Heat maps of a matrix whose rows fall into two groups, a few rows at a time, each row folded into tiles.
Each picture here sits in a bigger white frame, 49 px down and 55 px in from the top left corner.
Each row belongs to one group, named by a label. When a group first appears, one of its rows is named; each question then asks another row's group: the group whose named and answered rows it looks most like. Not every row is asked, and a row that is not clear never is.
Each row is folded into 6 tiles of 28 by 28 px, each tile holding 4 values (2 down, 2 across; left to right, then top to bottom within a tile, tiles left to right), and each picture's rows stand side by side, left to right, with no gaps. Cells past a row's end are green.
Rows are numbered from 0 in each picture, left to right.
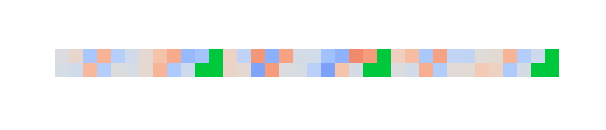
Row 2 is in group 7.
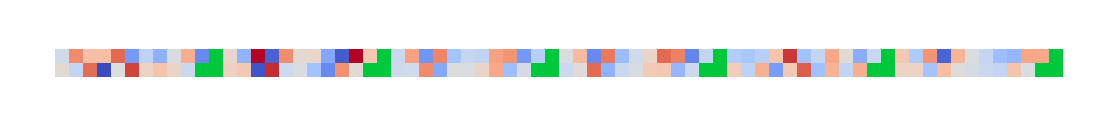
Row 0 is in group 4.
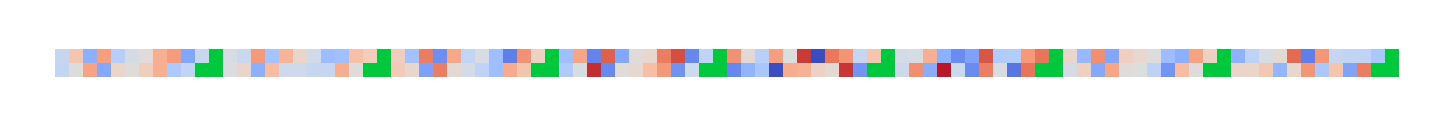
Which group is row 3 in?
7
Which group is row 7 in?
4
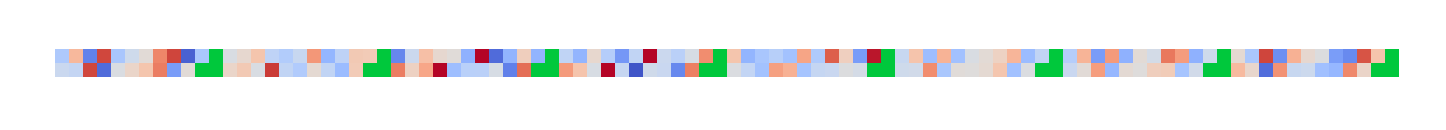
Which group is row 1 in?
4
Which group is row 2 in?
4
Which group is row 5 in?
7
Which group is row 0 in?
7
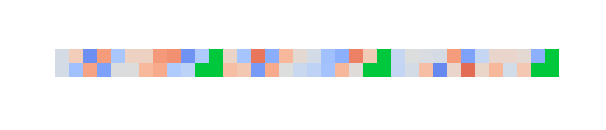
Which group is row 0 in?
7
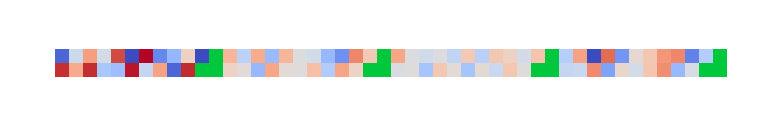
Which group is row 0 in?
4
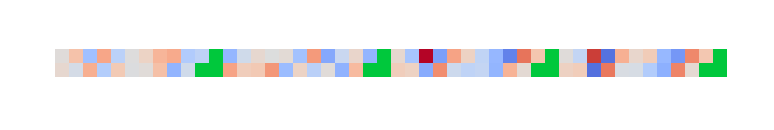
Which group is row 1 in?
4
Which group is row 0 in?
7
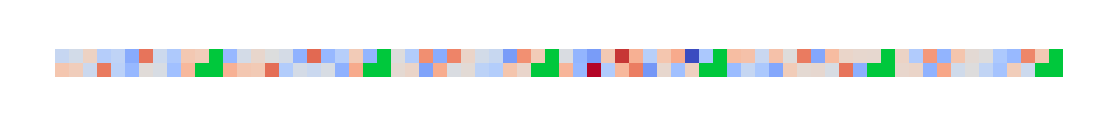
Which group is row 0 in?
4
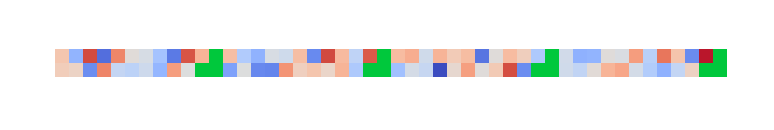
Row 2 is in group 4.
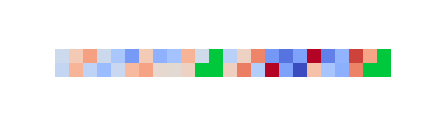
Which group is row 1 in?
4
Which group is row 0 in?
4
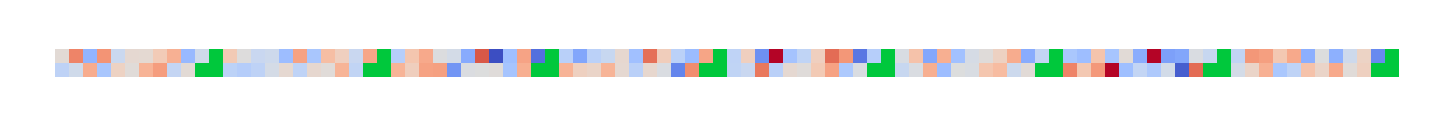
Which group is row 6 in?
4
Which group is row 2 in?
4
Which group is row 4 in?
7
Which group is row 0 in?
7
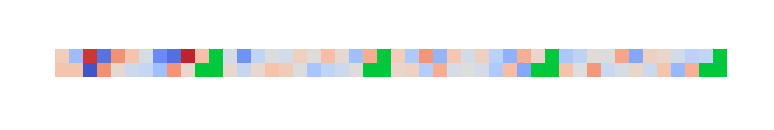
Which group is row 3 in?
4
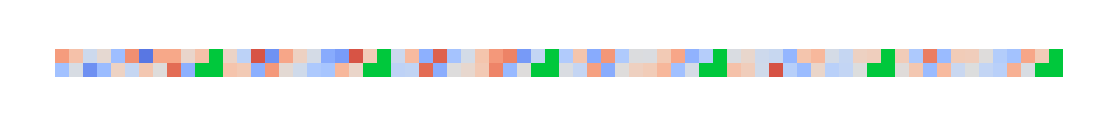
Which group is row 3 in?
7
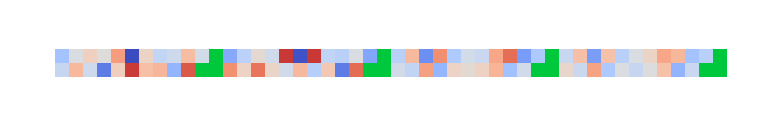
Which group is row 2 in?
7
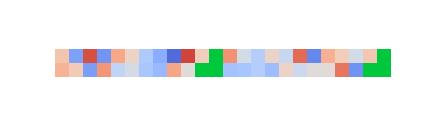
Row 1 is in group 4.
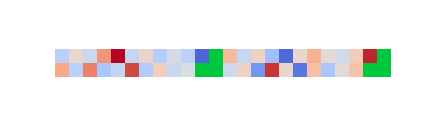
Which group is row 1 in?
4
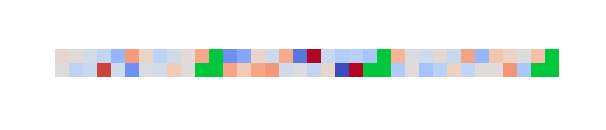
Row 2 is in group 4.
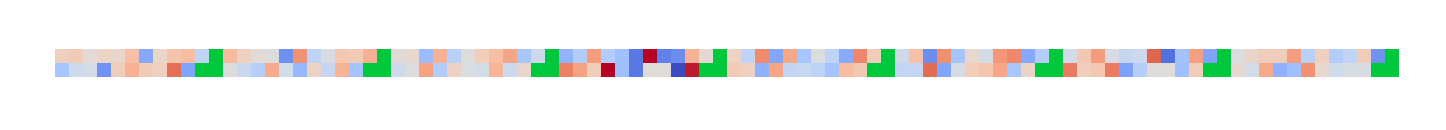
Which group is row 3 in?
4
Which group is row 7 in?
4
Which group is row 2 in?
7
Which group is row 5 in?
7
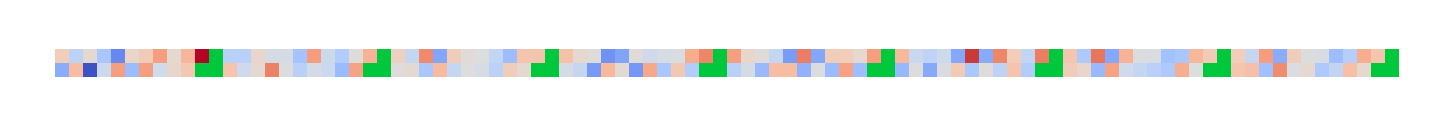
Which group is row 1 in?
4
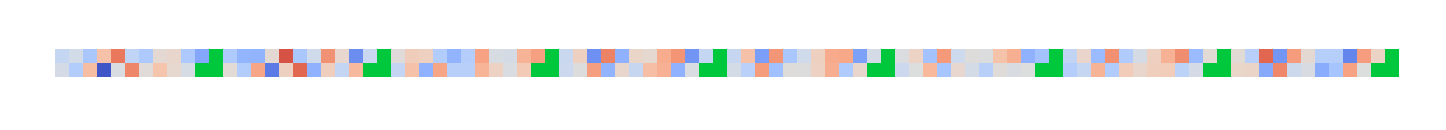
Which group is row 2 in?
4
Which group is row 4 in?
7
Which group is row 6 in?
7
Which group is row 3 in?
7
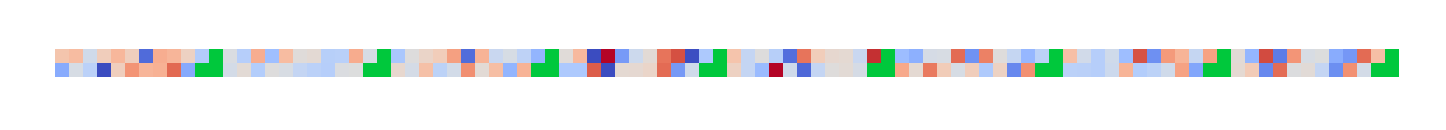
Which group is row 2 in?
4
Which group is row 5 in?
4
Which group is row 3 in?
7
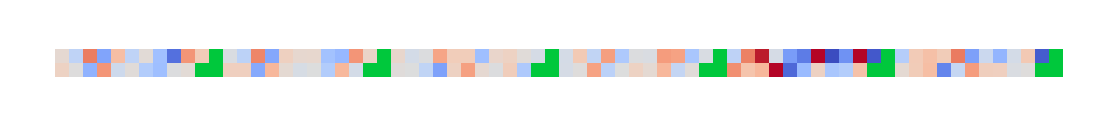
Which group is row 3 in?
7
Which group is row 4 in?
4
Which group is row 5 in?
4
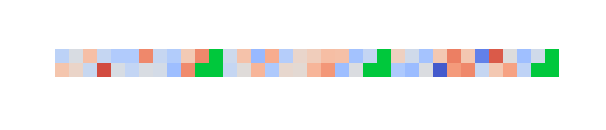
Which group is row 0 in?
4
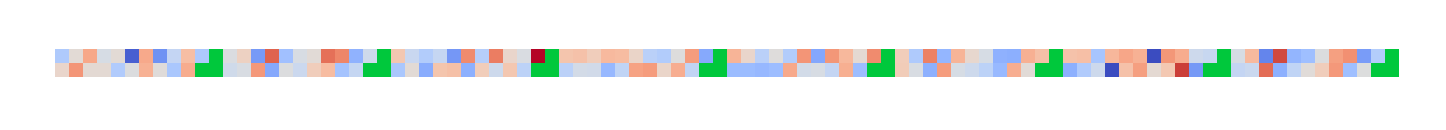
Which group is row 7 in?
7
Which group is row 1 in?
7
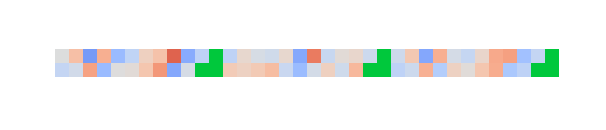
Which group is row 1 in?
4
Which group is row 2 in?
7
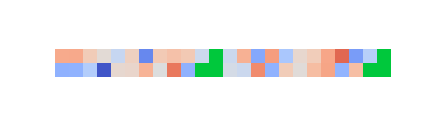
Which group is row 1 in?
7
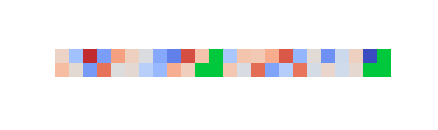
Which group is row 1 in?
4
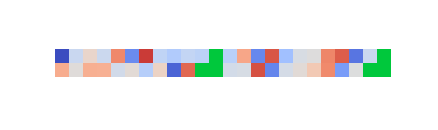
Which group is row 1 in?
7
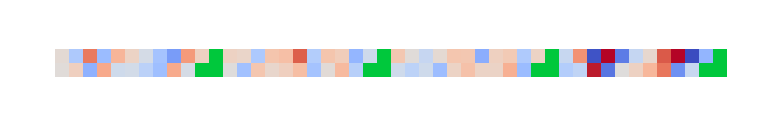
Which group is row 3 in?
7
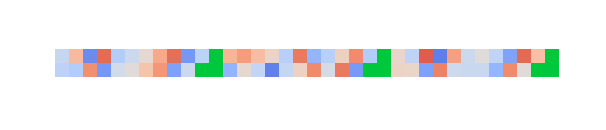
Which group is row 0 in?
7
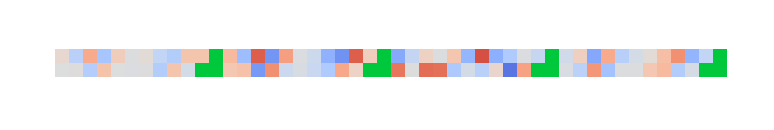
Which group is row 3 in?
7
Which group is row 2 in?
4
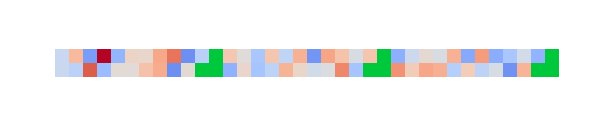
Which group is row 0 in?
7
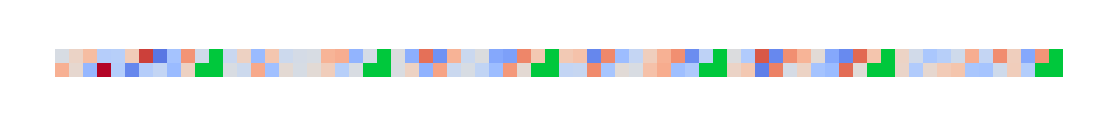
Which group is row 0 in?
4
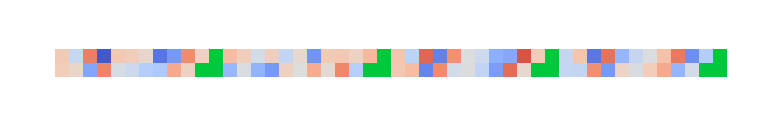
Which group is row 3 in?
7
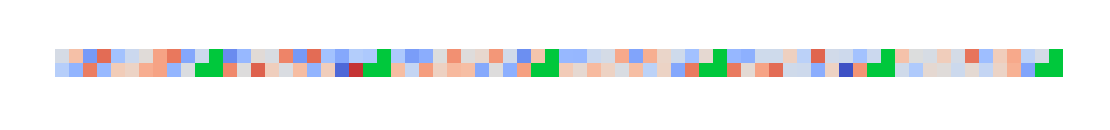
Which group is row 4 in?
4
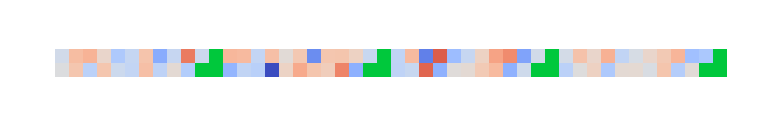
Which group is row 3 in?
7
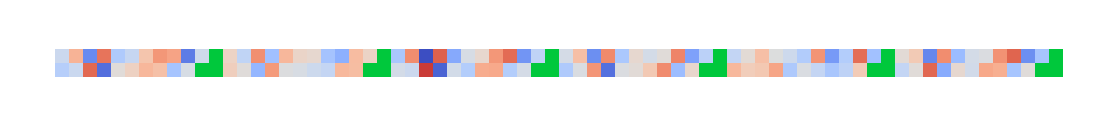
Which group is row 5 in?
7
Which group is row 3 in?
7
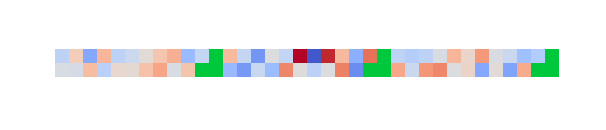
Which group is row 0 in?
7
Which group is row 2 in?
4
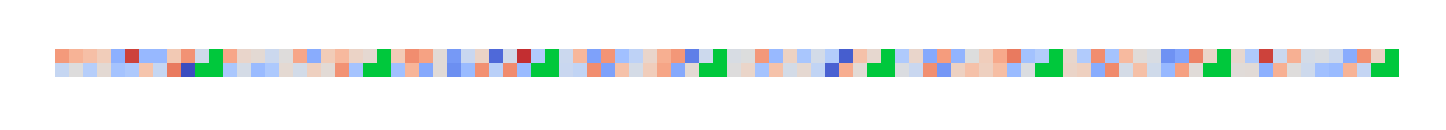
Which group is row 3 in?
7
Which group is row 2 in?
4
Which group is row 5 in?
7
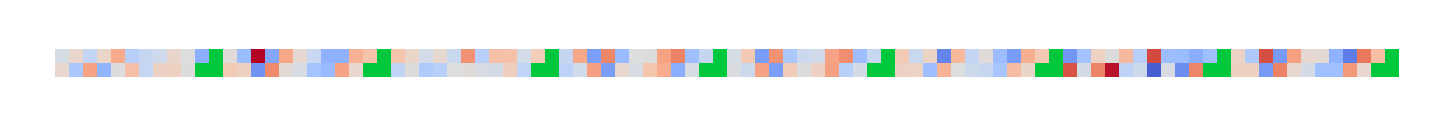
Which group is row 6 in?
4
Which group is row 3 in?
7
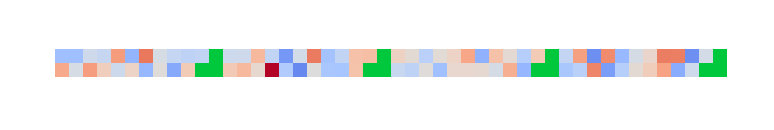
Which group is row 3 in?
7
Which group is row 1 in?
4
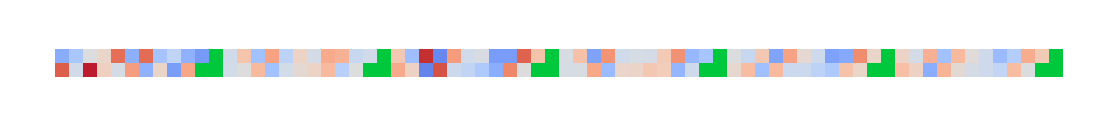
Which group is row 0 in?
4
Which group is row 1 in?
7
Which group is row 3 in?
7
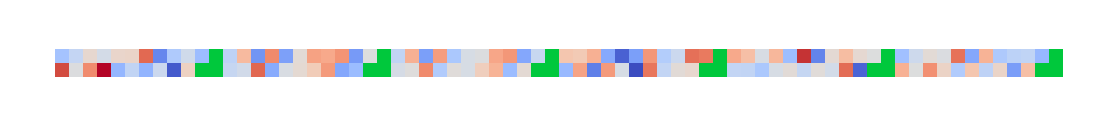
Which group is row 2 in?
7
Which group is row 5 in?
4
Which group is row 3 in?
4
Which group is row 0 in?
4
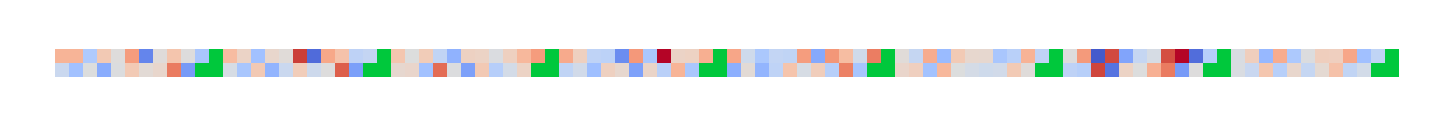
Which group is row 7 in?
7
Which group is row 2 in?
4
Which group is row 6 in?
7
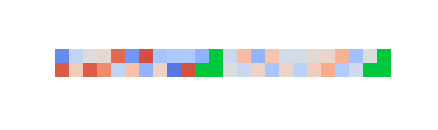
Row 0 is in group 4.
